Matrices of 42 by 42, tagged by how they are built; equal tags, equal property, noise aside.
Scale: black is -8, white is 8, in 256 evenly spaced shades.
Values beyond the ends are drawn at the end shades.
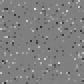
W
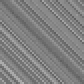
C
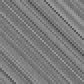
C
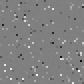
W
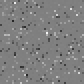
W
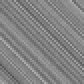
C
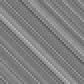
C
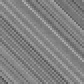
C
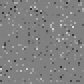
W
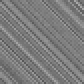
C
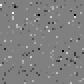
W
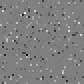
W
